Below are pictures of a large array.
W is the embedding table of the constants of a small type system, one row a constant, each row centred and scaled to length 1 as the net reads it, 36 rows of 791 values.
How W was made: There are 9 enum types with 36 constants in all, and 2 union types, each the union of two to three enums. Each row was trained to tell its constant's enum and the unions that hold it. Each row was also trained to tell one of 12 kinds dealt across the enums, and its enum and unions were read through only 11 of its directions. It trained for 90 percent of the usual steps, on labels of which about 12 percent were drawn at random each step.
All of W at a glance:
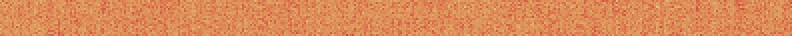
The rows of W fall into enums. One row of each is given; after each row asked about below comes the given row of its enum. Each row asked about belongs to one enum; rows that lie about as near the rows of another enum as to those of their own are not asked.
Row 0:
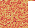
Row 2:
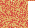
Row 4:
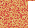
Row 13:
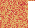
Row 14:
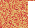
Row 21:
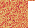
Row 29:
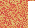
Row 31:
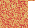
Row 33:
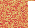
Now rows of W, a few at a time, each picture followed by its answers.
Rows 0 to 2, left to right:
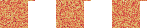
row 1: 4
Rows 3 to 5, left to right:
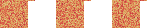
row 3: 29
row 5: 31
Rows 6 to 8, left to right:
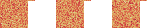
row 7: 13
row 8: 0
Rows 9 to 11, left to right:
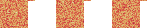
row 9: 31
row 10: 0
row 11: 29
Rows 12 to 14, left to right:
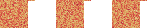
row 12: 31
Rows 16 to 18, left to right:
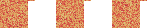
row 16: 31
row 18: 2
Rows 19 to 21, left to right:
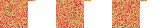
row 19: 29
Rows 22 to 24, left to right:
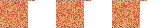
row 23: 2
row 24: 29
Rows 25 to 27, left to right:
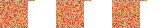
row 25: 21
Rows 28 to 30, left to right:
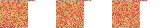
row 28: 0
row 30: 2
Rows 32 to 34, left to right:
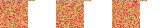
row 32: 21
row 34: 2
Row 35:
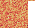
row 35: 21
